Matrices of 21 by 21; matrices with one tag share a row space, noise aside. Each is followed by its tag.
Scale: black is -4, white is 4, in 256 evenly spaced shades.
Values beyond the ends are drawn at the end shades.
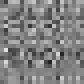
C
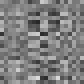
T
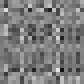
C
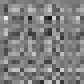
C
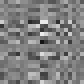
T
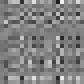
C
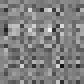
C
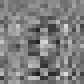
T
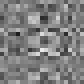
T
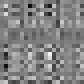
C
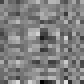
T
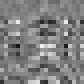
T
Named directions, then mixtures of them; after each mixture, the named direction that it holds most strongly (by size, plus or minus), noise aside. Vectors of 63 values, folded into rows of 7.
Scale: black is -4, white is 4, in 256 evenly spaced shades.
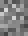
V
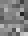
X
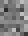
X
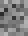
V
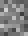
V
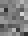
X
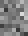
X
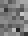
X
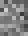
V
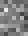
V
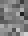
X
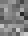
X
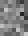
X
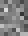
X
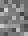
V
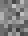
X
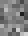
X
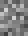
V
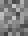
V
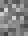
V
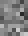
X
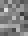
V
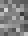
V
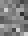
X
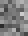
X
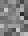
X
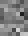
X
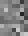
X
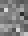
X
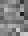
X
